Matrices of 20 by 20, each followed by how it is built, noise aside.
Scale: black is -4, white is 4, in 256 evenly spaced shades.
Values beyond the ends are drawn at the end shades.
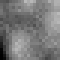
smooth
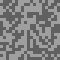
noise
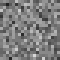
noise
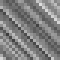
Toeplitz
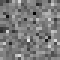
noise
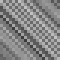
Toeplitz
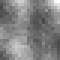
smooth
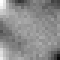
smooth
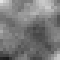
smooth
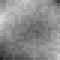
smooth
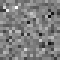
noise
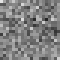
noise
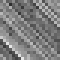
Toeplitz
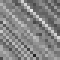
Toeplitz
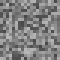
noise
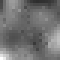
smooth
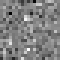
noise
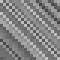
Toeplitz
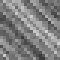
Toeplitz
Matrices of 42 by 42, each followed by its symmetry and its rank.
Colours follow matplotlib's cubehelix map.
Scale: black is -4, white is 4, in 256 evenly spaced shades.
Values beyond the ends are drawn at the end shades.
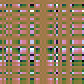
neither, rank one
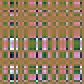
neither, rank one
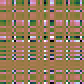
neither, rank one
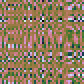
neither, rank three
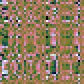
neither, rank three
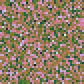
antisymmetric, full rank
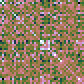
symmetric, rank five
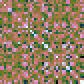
symmetric, rank five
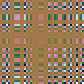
symmetric, rank one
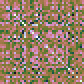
symmetric, rank five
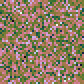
antisymmetric, full rank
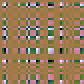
symmetric, rank one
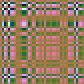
symmetric, rank one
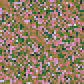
antisymmetric, full rank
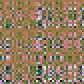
neither, rank three
